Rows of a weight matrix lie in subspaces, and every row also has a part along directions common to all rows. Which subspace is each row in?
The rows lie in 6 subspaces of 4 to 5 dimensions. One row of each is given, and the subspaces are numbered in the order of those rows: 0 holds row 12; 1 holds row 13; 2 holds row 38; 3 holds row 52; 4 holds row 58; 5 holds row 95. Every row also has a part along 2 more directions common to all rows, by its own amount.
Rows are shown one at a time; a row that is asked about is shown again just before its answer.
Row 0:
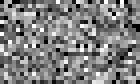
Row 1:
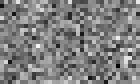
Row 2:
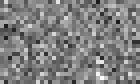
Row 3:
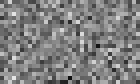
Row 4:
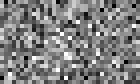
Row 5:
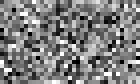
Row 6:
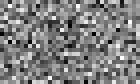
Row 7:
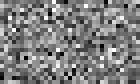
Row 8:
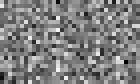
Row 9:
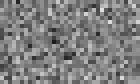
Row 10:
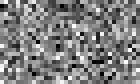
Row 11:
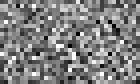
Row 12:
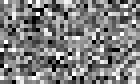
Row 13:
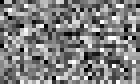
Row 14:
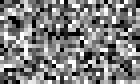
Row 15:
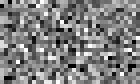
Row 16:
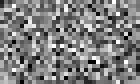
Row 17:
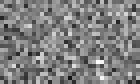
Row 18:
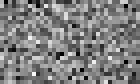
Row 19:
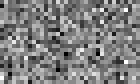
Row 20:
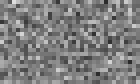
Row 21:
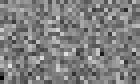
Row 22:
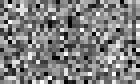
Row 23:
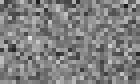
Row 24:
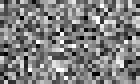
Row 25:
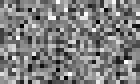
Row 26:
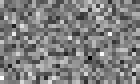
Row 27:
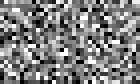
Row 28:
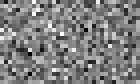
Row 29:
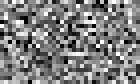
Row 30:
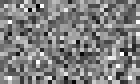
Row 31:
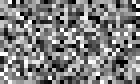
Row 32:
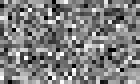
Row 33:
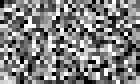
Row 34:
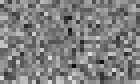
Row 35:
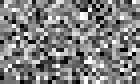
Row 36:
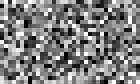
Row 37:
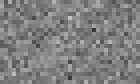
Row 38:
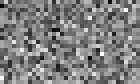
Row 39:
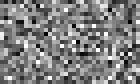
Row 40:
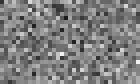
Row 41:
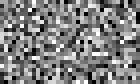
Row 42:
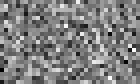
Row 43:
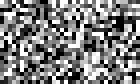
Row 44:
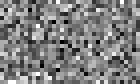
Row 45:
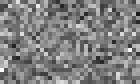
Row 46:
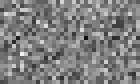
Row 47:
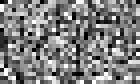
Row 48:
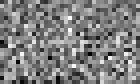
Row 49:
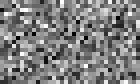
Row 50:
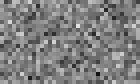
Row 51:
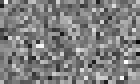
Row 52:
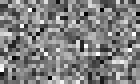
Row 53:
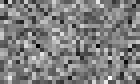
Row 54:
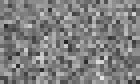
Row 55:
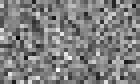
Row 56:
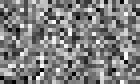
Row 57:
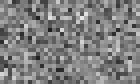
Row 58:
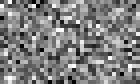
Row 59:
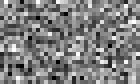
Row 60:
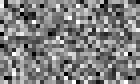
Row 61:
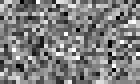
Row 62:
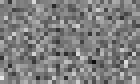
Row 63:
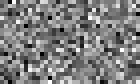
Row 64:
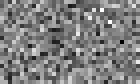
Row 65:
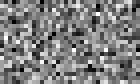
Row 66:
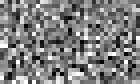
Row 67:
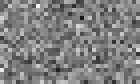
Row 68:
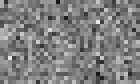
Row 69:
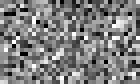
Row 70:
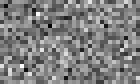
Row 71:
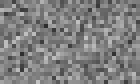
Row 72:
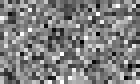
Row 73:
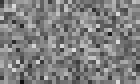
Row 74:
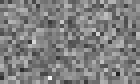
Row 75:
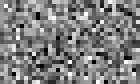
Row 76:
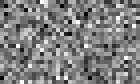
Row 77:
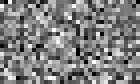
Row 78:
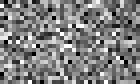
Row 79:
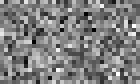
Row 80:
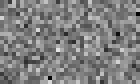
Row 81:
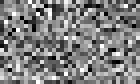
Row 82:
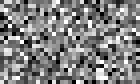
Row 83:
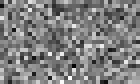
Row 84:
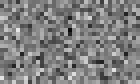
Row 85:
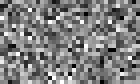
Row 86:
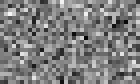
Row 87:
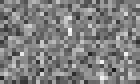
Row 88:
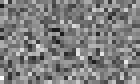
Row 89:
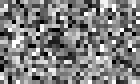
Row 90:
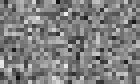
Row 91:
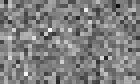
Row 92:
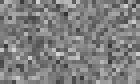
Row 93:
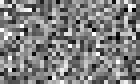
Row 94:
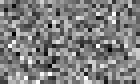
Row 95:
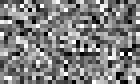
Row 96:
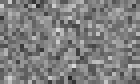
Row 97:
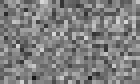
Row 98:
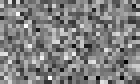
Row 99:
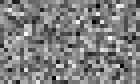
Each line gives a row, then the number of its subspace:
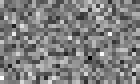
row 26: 2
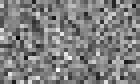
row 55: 0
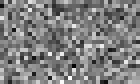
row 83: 0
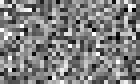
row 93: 1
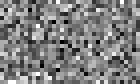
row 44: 4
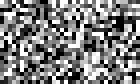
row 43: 1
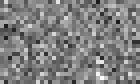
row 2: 4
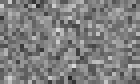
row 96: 4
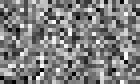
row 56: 4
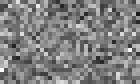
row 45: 3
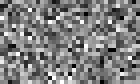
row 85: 0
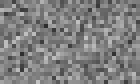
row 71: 1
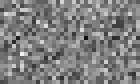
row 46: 1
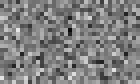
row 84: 4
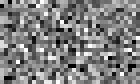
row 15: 4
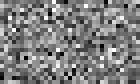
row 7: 0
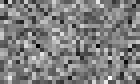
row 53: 5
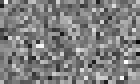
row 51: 4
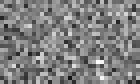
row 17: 4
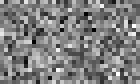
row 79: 5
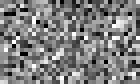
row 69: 1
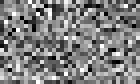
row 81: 0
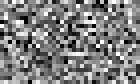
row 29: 5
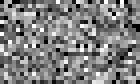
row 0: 5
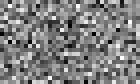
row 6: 5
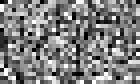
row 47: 0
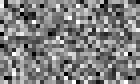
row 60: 5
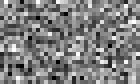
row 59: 0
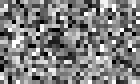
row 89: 3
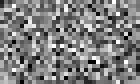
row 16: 2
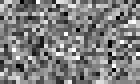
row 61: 0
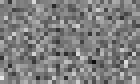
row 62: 2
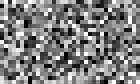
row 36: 5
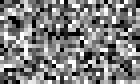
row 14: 1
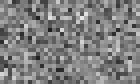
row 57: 5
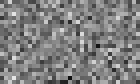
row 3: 1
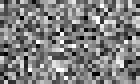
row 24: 3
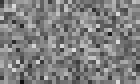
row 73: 2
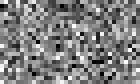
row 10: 3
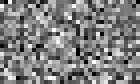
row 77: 0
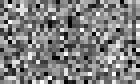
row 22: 5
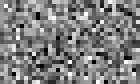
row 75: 2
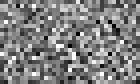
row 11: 3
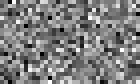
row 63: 3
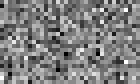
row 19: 2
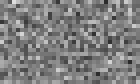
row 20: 5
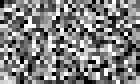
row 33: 2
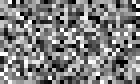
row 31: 3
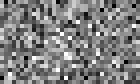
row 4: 1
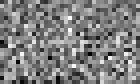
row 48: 4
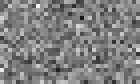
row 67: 3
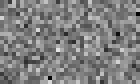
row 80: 3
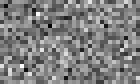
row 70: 2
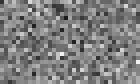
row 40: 0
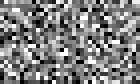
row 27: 2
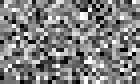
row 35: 2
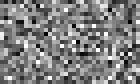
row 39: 5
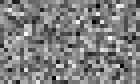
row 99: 1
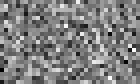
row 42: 3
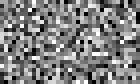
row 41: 3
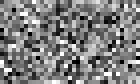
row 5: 0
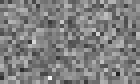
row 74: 5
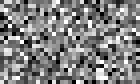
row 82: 4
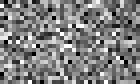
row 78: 5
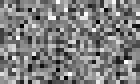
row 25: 2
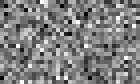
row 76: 1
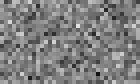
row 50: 5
